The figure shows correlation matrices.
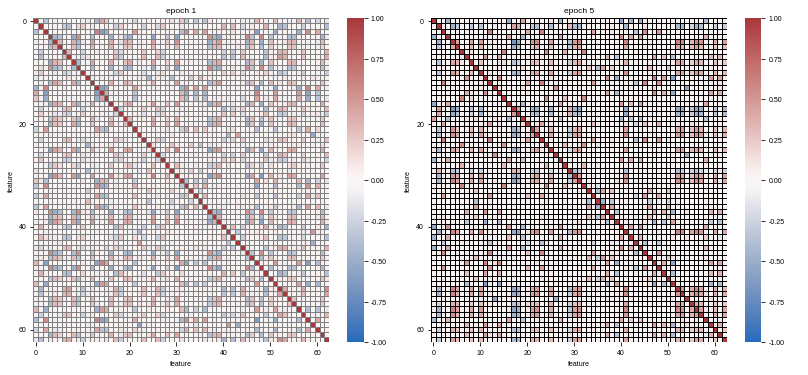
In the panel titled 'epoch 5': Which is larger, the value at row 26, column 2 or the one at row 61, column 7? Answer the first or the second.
the second
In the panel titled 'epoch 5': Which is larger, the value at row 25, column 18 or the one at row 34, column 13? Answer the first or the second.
the second
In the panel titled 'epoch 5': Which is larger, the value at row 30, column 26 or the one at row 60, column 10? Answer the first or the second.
the second
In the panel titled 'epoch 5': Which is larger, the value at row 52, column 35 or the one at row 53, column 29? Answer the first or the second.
the first
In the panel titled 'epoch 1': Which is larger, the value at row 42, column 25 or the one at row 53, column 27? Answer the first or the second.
the first
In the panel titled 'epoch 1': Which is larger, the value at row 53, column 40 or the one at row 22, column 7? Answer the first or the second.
the second
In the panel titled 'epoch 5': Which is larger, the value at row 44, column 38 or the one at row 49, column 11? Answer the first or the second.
the second
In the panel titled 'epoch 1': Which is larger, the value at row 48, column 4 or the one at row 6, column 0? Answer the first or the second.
the second
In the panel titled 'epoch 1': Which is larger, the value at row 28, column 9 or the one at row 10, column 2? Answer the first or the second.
the second
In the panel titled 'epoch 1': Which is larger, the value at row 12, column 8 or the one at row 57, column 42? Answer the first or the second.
the first
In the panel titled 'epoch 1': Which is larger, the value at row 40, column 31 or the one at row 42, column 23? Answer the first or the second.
the first
